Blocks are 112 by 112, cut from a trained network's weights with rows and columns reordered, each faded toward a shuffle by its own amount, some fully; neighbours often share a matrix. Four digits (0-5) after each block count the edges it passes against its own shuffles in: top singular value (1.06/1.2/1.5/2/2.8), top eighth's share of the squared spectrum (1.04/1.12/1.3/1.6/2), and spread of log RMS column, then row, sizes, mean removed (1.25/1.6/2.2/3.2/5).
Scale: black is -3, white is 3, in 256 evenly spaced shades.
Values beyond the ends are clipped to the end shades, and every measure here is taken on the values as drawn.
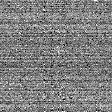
4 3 2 1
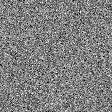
0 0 0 0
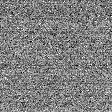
2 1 0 0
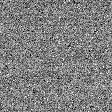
1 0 0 0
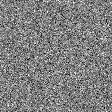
0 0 0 0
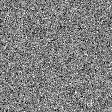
0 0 0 0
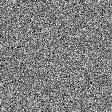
0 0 0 0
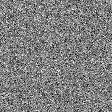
0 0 0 0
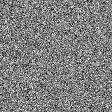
1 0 0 0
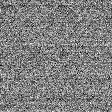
2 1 0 0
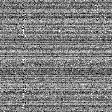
5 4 2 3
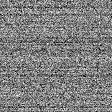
3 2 0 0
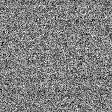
1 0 0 0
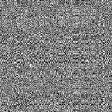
5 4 2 3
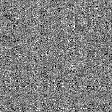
3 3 1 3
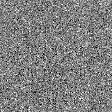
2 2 0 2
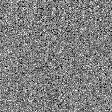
2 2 0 2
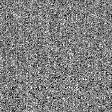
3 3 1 2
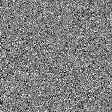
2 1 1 1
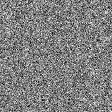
1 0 0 0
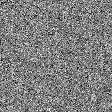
1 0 0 0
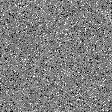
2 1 0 0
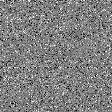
3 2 0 2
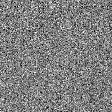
2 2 0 1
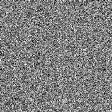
3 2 1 1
